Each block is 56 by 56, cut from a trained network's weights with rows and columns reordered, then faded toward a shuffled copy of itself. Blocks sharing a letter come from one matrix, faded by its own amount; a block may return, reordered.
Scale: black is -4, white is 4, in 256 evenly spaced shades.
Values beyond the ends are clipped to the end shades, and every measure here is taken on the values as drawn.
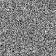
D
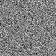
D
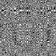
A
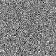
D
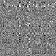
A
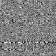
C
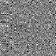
A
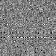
C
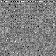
C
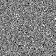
D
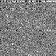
C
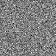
D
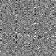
A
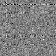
C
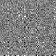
A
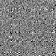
A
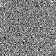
D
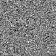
D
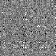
A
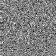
D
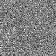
D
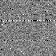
C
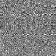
C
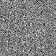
D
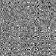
A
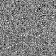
D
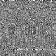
C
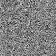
D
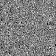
D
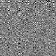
A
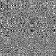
A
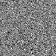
D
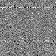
C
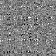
A
